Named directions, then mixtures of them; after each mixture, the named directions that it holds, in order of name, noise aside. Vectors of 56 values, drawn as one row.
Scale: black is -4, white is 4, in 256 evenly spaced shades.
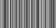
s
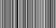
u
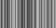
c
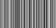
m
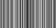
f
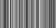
f, s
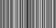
f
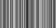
f, s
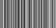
c, f, m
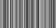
f, s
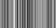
c, f, u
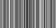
f, m, s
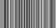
c, m, s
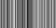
c, f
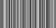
s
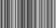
c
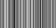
c, s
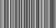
m, s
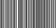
u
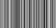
m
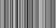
f, s, u
